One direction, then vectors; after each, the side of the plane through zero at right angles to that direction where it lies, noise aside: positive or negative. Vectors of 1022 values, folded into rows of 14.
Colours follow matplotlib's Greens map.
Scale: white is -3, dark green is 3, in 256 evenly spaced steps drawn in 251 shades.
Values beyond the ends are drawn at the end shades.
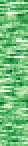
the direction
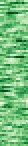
negative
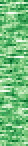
positive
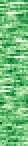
positive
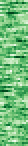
negative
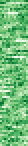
positive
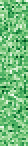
negative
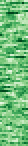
negative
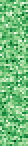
positive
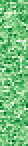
positive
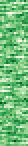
positive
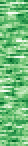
positive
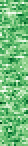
positive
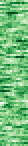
negative
